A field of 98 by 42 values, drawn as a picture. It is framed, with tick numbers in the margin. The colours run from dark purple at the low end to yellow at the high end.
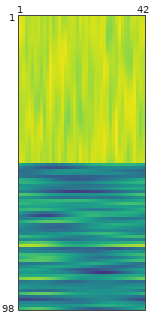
It is made of 2 by 1 panels. Panel 1,1: very high, streaked downward, faint in contrast. Panel 2,1: middling, streaked across, strong in contrast.
